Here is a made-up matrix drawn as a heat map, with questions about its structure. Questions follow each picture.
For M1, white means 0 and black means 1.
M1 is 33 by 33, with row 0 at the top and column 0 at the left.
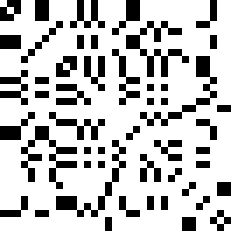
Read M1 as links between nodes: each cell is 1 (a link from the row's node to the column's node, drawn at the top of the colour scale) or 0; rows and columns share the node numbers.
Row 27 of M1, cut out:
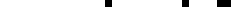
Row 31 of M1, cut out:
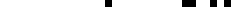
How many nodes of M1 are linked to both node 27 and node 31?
3
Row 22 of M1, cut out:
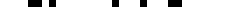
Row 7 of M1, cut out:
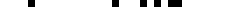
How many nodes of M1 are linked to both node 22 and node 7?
5
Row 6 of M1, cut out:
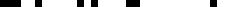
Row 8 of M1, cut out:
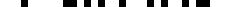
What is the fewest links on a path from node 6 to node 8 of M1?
4
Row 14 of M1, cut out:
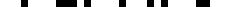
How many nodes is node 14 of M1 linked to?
10
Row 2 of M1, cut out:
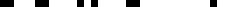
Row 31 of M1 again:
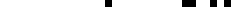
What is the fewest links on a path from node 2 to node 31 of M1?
2
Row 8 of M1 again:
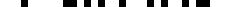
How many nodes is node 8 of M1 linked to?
11
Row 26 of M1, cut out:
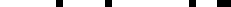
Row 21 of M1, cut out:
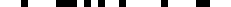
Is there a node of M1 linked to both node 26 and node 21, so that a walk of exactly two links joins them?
yes
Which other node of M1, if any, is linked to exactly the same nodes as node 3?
node 9
